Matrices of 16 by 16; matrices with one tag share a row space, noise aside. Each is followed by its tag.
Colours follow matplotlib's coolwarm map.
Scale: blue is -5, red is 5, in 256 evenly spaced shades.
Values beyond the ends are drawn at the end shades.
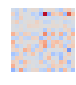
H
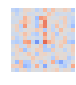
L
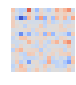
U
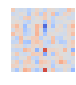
L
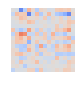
U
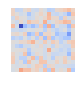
U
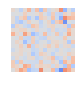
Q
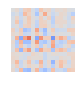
L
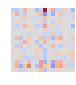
L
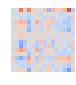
U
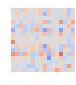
H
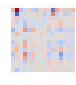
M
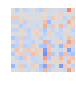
H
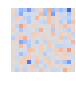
U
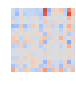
H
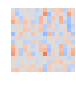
H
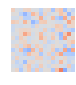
Q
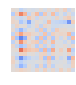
U
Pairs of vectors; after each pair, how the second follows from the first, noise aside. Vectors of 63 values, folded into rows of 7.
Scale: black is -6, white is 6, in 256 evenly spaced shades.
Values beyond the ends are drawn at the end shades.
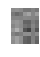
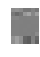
partly zeroed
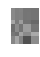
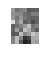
scaled up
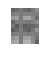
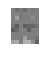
partly zeroed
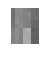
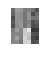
scaled up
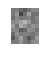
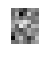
scaled up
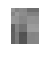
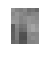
copied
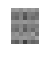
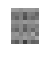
copied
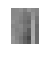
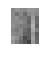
copied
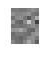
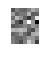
scaled up
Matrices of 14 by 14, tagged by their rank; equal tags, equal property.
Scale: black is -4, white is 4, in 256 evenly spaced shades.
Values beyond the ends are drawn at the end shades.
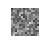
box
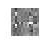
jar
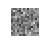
box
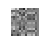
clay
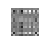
clay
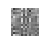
jar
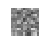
jar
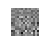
jar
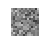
box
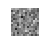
box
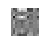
clay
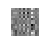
clay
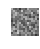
box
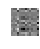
clay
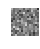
box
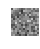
box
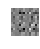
jar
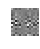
clay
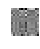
clay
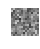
box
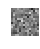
box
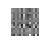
clay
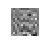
jar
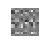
jar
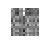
clay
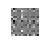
jar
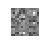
jar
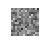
box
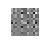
clay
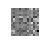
jar
